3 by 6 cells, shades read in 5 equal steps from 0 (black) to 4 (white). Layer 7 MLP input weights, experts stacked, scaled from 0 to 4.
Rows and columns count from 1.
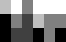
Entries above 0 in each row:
6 5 3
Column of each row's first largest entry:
2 4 5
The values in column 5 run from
2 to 4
